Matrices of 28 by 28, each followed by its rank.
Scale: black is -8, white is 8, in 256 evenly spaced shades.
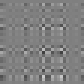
one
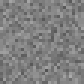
full rank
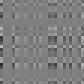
one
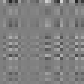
one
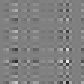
one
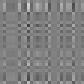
one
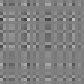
one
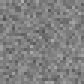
full rank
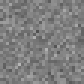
full rank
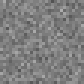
full rank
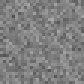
full rank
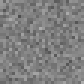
full rank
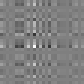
one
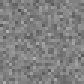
full rank
